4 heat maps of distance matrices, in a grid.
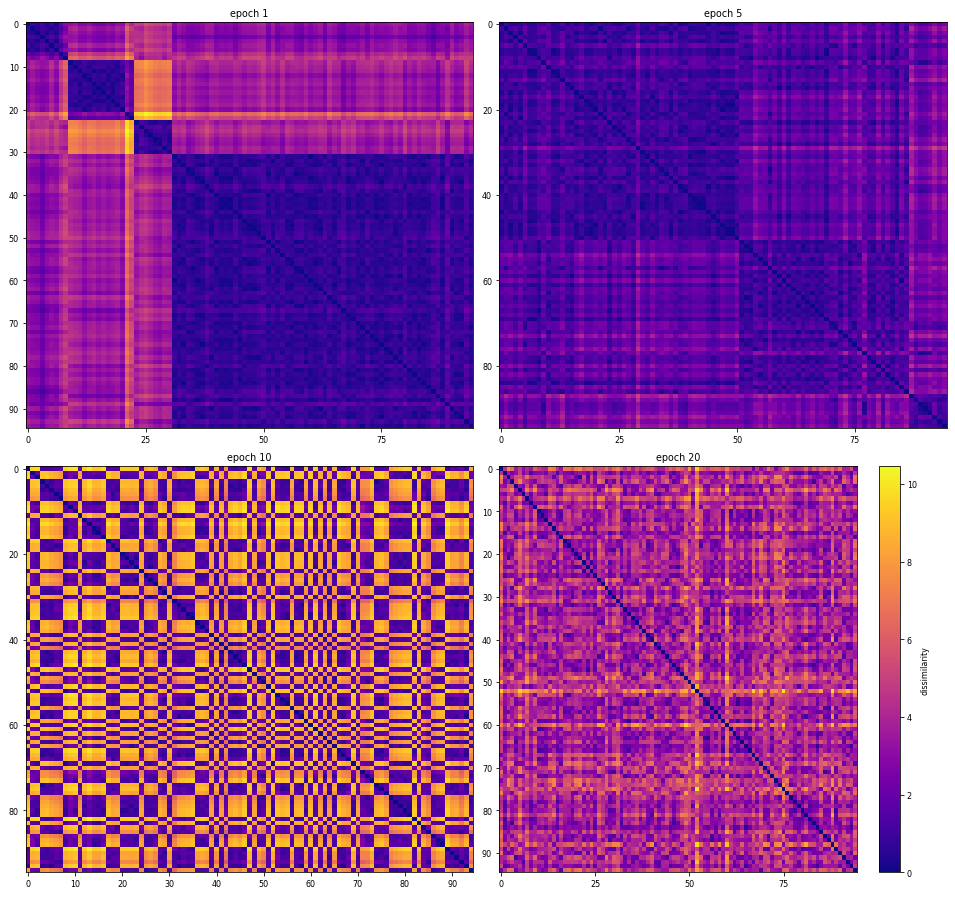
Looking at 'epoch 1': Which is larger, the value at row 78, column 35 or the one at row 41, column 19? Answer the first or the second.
the second
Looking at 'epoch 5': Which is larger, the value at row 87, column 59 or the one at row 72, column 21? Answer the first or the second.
the first
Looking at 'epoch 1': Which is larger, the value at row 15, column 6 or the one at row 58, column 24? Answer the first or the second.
the second
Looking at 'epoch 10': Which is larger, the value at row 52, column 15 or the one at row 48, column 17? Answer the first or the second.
the second
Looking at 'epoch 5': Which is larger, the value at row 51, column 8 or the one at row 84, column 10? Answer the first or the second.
the second
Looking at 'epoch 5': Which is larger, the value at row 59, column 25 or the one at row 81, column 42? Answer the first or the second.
the second
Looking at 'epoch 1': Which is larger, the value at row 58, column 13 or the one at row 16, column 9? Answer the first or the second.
the first
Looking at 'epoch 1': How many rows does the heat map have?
95
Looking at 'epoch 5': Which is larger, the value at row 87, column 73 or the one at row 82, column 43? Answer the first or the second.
the first
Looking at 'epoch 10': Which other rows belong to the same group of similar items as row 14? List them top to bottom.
1, 2, 8, 9, 10, 12, 13, 15, 16, 20, 21, 22, 23, 25, 26, 27, 30, 36, 37, 38, 40, 42, 47, 49, 50, 52, 56, 59, 61, 63, 65, 69, 71, 72, 73, 77, 78, 79, 80, 81, 83, 86, 87, 88, 94
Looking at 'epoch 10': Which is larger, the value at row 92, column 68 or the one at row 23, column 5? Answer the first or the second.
the second
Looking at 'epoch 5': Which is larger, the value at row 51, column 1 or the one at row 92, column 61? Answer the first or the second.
the second
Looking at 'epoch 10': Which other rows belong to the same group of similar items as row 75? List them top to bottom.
0, 3, 4, 5, 6, 7, 11, 17, 18, 19, 24, 28, 29, 31, 32, 33, 34, 35, 39, 41, 43, 44, 45, 46, 48, 51, 53, 54, 55, 57, 58, 60, 62, 64, 66, 67, 68, 70, 74, 76, 82, 84, 85, 89, 90, 91, 92, 93
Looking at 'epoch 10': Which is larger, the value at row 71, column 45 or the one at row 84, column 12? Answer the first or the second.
the second
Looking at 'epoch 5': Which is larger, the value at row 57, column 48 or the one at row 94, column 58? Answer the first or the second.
the second
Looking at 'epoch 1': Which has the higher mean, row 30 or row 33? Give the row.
30
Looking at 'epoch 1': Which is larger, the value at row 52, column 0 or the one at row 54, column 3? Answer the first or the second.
the first
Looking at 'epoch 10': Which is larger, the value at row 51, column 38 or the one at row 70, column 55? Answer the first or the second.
the first
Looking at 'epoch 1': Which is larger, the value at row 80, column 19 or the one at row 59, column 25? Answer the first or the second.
the second
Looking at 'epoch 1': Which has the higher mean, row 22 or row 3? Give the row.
22
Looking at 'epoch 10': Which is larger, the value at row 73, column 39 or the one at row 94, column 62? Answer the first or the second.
the first
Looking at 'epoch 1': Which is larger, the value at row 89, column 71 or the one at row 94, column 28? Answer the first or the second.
the second
